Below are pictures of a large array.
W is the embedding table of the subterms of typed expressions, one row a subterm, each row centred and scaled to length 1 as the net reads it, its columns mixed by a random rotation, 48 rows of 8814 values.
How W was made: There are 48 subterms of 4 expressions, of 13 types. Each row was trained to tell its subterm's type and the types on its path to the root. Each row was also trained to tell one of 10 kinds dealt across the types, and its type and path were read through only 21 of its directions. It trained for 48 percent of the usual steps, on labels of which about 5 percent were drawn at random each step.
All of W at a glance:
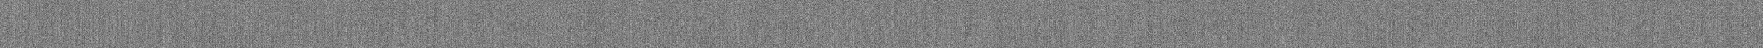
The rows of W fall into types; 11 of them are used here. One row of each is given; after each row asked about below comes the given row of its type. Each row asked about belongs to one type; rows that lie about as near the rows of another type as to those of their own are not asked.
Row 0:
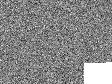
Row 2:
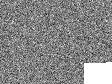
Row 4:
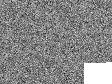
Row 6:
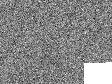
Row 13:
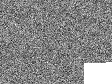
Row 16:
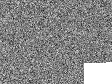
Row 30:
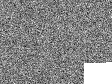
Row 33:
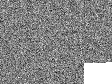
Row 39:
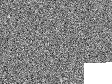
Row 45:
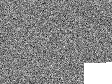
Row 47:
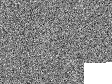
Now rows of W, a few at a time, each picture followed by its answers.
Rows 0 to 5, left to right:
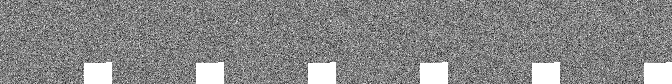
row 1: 45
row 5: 33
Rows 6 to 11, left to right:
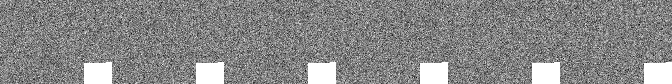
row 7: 39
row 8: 6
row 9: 4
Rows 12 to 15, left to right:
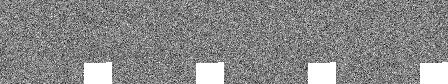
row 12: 0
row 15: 6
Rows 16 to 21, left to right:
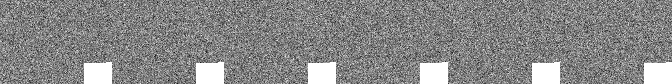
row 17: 33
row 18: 16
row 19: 39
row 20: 45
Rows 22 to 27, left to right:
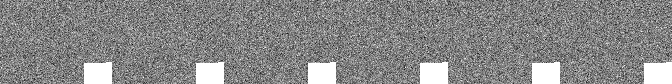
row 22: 13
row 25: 45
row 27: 13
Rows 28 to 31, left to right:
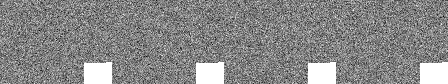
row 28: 13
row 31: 16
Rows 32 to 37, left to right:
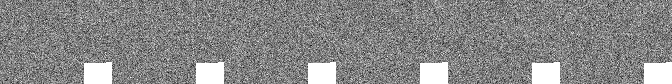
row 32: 2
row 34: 45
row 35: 2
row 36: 30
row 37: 30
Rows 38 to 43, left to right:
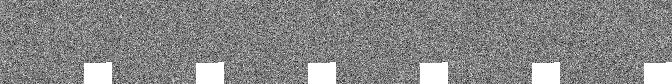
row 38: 30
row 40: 16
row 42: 30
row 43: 4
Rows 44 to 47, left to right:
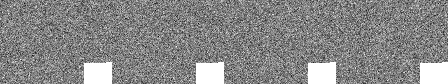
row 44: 13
